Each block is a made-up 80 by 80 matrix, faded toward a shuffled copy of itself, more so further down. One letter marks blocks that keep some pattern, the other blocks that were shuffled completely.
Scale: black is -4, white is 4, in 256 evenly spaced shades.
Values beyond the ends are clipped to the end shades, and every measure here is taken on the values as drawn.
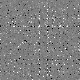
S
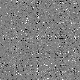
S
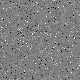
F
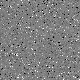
F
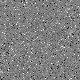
F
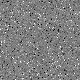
F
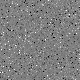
F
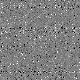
S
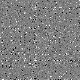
S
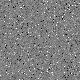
F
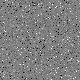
F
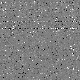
S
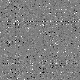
S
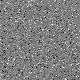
F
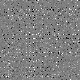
S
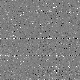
S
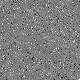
F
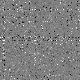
S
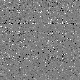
S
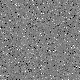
F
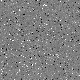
F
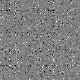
S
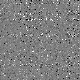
S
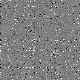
S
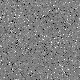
F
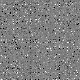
S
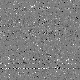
S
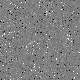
F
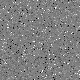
F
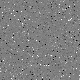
F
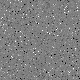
F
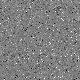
F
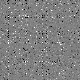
S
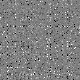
S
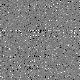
S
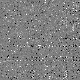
S
